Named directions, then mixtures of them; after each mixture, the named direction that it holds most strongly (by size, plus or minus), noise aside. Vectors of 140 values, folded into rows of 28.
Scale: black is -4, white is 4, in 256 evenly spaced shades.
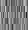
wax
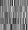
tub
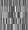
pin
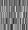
pin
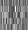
pin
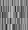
pin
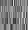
tub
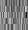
wax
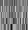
pin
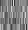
tub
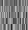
pin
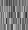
pin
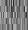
wax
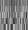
pin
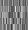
pin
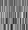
pin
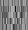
pin
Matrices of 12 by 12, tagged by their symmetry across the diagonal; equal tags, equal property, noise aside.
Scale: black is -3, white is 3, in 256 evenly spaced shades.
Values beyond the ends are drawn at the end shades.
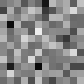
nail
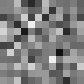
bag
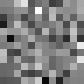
bag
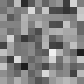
nail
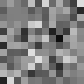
bag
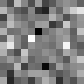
bag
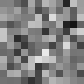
nail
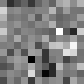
bag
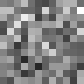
nail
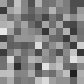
nail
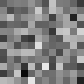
nail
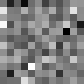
bag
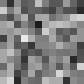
bag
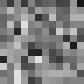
nail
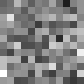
nail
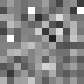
nail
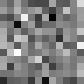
bag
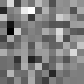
bag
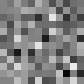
bag
